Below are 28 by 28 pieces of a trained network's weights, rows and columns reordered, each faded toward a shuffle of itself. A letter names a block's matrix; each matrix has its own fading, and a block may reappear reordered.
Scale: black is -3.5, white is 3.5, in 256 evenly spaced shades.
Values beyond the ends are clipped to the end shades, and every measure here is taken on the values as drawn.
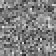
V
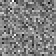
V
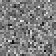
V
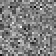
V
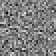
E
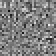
V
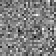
E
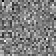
E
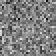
E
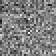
E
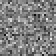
V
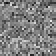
V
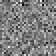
E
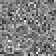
V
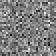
E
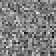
V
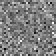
V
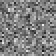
E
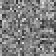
E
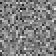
E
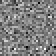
V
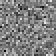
V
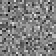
E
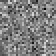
E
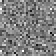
V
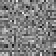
E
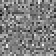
V
